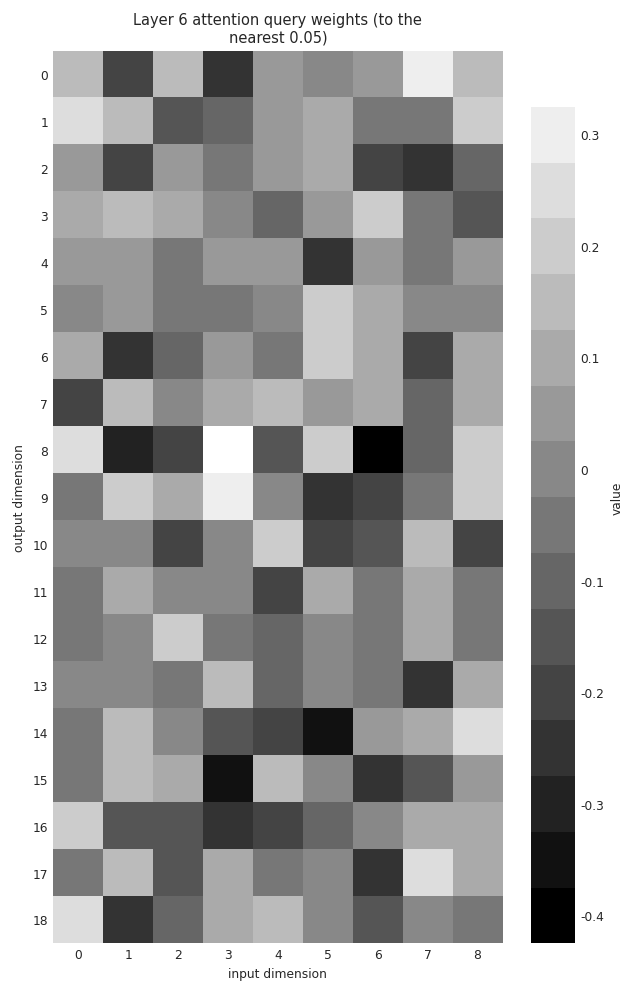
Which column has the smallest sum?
6
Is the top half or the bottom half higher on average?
top
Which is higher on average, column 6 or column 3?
column 3
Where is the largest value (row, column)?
8 3
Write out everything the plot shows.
Title: Layer 6 attention query weights (to the nearest 0.05)
x-axis: input dimension, ticks 0 1 2 3 4 5 6 7 8
y-axis: output dimension, ticks 0 1 2 3 4 5 6 7 8 9 10 11 12 13 14 15 16 17 18 (0 at the top)
Colour bar: value, ticks -0.4 -0.3 -0.2 -0.1 0 0.1 0.2 0.3
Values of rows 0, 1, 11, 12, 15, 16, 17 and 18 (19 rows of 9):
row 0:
0.15 -0.2 0.15 -0.25 0.05 0 0.05 0.3 0.15
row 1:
0.25 0.15 -0.15 -0.1 0.05 0.1 -0.05 -0.05 0.2
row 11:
-0.05 0.1 0 0 -0.2 0.1 -0.05 0.1 -0.05
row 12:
-0.05 0 0.2 -0.05 -0.1 0 -0.05 0.1 -0.05
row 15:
-0.05 0.15 0.1 -0.35 0.15 0 -0.25 -0.15 0.05
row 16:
0.2 -0.15 -0.15 -0.25 -0.2 -0.1 0 0.1 0.1
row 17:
-0.05 0.15 -0.15 0.1 -0.05 0 -0.25 0.25 0.1
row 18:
0.25 -0.25 -0.1 0.1 0.15 0 -0.15 0 -0.05
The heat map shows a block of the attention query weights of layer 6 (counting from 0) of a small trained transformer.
